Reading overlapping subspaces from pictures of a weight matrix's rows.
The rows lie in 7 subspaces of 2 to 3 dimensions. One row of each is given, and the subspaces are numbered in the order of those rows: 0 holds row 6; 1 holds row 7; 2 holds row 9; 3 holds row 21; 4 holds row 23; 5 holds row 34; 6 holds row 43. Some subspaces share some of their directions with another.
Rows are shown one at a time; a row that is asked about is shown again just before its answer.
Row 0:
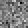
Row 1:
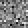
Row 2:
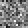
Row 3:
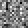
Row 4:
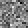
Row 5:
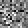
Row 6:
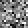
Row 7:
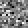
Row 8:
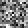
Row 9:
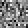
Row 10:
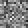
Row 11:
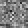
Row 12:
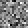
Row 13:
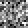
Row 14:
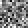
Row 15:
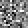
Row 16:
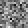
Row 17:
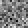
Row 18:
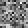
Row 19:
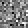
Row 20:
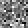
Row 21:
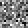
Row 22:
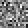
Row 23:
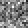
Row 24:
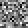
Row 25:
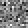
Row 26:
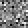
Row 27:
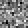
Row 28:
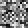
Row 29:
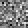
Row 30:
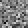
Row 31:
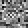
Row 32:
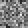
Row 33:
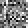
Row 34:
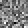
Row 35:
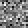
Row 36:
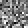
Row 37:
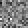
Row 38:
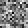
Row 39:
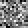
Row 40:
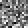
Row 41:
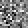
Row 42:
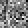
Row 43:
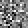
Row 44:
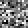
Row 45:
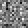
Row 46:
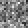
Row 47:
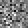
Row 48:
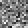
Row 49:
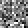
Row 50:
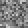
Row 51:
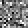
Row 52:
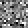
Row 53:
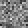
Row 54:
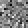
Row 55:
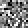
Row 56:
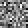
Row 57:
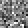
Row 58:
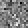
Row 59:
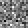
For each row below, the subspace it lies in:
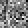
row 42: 4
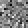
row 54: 1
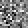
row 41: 6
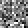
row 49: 5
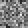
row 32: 2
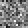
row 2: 2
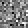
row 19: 2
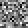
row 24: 3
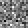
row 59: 6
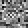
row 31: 6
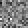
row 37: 0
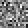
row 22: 2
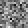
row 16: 6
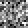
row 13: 4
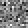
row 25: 3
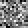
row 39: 2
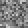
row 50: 2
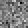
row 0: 1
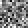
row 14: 0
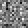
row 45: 3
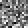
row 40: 5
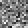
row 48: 5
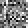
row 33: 4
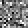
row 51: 0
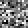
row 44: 1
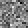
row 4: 1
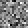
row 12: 1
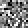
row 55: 1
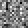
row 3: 3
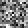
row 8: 2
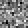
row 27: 1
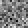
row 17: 0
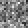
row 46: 4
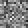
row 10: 4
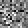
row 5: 6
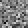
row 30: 5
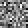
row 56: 2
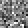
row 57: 5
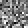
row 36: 5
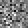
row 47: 6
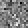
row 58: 1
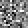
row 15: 6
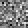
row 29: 2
